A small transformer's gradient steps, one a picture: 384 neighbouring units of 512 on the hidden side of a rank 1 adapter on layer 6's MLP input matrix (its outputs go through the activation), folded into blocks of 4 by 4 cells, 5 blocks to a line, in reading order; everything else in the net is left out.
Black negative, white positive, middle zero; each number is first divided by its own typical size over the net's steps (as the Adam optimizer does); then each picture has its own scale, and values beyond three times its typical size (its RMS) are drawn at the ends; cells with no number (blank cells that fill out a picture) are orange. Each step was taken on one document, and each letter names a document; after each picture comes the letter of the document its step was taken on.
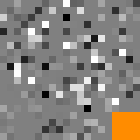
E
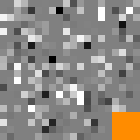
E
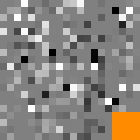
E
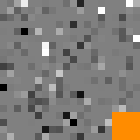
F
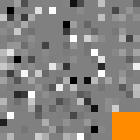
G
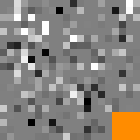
E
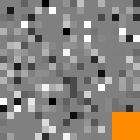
G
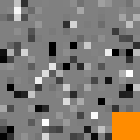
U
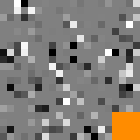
U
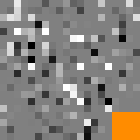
E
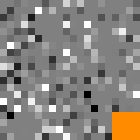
G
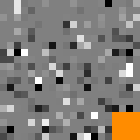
U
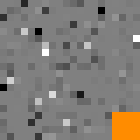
F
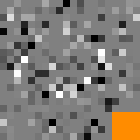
E
